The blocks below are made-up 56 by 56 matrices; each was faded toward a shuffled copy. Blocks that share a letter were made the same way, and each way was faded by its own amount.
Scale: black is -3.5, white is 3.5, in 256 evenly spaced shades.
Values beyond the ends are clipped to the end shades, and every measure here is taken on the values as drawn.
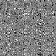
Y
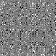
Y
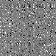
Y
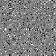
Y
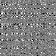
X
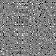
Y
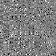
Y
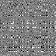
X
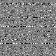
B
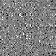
Y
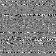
B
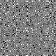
Y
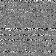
B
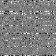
X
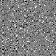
Y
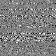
B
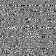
B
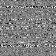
B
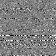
B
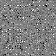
Y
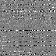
X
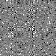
Y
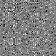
Y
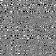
X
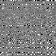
X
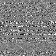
B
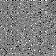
Y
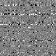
X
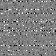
X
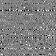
X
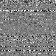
B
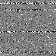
B
